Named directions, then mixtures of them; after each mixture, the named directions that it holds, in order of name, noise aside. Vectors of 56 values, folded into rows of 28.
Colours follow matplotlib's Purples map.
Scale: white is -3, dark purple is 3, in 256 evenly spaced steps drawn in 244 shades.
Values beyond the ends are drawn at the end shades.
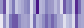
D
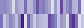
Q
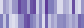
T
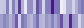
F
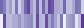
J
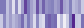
J, Q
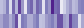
F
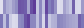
T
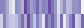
J, Q, T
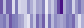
D, T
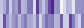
F, J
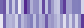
F, J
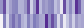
D, J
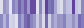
T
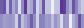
F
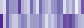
D, F, J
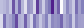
D, F, Q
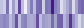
F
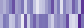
Q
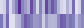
D, F, T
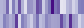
F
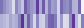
J, Q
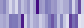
D, F, Q
